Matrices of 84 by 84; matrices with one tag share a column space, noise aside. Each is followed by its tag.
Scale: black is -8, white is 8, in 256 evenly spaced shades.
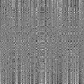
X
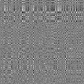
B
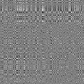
B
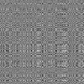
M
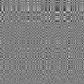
B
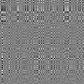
B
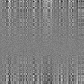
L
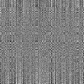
X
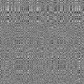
B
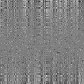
L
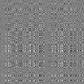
M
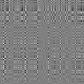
B
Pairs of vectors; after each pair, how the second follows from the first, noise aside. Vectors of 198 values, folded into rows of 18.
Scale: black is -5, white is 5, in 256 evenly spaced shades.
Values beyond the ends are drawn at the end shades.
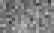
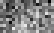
scaled up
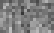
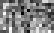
scaled up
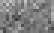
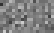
shuffled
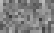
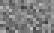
shuffled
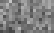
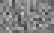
shuffled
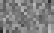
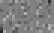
partly zeroed
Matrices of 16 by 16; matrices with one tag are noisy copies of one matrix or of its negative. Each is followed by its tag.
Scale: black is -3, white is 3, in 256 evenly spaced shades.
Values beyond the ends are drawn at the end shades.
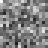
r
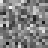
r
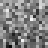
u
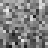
u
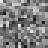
r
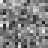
r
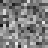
r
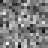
r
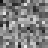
r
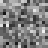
r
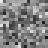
r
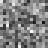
r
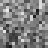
u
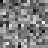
r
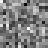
r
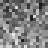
u
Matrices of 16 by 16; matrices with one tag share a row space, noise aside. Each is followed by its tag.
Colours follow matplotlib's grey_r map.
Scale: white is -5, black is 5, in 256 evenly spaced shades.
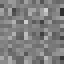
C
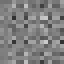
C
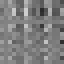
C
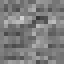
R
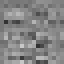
R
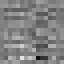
R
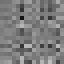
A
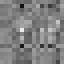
A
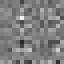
A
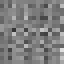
C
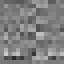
R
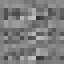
R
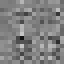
A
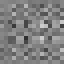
C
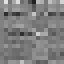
R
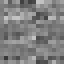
R
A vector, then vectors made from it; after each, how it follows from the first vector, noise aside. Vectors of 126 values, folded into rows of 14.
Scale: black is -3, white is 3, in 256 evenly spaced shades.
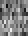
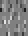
partly zeroed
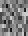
sign-scrambled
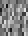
sign-scrambled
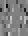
partly zeroed
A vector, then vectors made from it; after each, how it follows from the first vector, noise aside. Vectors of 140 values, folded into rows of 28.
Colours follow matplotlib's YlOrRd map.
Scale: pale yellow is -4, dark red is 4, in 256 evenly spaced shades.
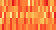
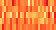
copied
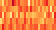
copied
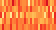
copied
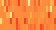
partly zeroed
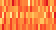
copied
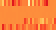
partly zeroed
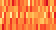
copied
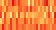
copied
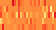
partly zeroed
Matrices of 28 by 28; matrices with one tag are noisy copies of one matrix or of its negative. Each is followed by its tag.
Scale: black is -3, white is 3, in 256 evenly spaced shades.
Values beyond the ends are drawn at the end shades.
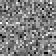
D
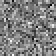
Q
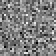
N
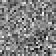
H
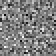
N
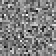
N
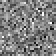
H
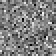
H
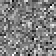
Q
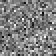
H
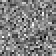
H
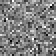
Q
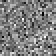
H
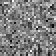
Q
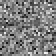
D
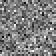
H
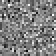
N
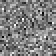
H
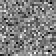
D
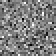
H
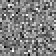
N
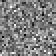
H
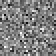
N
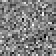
H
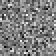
N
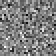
N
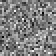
H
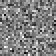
N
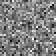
Q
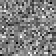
D
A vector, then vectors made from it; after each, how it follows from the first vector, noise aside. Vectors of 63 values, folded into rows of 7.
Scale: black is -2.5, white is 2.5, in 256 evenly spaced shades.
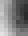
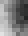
copied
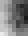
copied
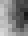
copied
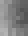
shrunk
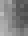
shrunk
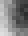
copied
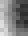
copied
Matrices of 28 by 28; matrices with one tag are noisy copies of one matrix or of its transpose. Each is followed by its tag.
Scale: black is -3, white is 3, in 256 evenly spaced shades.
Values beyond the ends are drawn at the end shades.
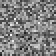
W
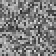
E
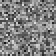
W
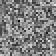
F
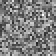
F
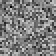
F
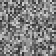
W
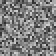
F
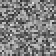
W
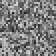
E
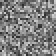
F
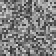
E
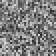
E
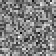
F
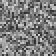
E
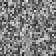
W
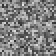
W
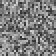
E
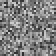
W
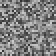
W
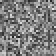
F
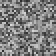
W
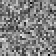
E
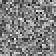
F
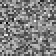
W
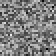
W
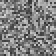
E
